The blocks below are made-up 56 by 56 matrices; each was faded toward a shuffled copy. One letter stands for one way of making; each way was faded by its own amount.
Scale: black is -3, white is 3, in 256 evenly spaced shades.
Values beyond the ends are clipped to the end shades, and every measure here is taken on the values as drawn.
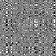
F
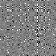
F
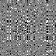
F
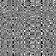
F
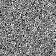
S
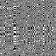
F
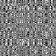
F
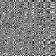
F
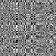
F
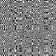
F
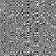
F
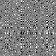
F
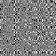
F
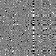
F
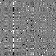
F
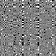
F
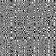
F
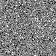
S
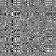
F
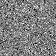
S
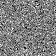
S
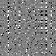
F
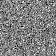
S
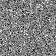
S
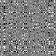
F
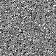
S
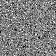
S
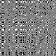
F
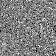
S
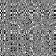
F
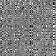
F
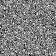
S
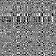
F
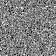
S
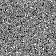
S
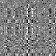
F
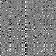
F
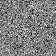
S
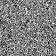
S
